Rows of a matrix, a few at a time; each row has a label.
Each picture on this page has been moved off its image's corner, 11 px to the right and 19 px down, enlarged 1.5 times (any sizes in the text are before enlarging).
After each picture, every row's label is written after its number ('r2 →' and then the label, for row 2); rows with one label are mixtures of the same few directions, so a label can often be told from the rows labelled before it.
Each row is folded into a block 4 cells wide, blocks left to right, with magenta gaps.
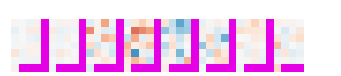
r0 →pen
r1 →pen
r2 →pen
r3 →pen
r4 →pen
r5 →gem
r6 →pen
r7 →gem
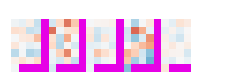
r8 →pen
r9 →pen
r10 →pen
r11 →gem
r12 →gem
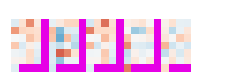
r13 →pen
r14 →pen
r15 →pen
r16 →gem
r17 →gem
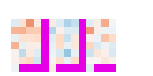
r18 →pen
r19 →pen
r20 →pen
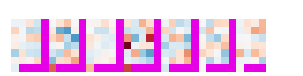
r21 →pen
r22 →gem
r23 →gem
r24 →gem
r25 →gem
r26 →gem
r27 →pen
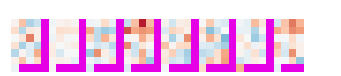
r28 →gem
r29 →pen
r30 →pen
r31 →pen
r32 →gem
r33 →gem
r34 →gem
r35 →pen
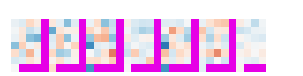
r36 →gem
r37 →pen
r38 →gem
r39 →pen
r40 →gem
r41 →pen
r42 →pen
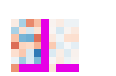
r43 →gem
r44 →gem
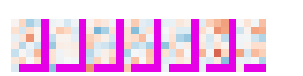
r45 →gem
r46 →gem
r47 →gem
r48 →gem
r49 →gem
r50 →pen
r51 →pen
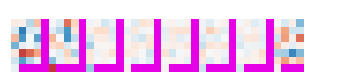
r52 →pen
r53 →gem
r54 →gem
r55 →gem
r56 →pen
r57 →gem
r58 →gem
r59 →pen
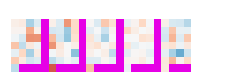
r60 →gem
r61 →gem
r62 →gem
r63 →pen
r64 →pen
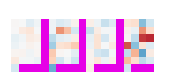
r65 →gem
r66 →gem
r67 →pen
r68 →gem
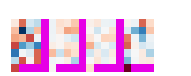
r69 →gem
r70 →pen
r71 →gem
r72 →gem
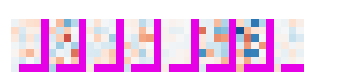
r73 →pen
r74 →gem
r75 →gem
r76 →gem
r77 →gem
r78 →pen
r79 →pen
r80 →gem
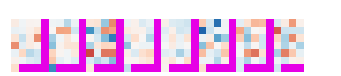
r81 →gem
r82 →gem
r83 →pen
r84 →gem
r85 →pen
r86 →pen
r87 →pen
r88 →pen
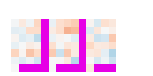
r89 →pen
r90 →pen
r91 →gem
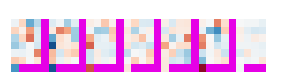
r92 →gem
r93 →gem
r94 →gem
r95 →gem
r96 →gem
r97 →gem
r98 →pen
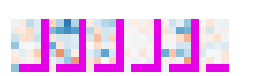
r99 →gem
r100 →pen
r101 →pen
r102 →pen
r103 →pen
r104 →gem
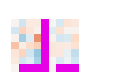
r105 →gem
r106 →gem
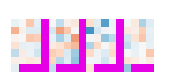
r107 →pen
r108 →gem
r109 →pen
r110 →gem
